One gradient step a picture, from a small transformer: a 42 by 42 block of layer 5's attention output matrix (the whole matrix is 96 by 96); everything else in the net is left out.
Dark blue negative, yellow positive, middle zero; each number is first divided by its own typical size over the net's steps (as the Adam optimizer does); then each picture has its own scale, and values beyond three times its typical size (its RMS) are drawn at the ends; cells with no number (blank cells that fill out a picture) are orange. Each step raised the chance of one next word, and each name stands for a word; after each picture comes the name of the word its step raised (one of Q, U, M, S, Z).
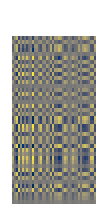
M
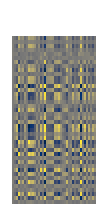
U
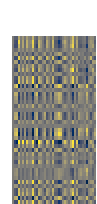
U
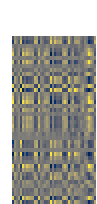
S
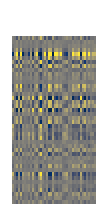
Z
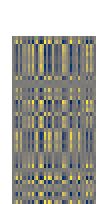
S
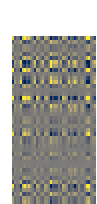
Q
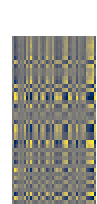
U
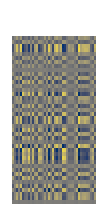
M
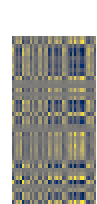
S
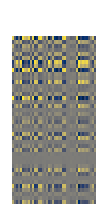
Q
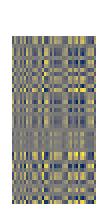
S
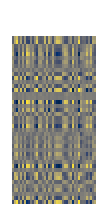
S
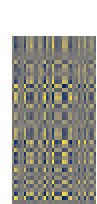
U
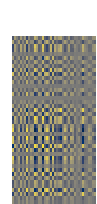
M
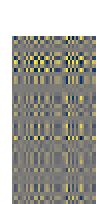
Q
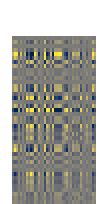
Z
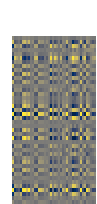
M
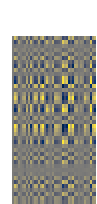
U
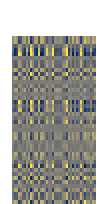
S
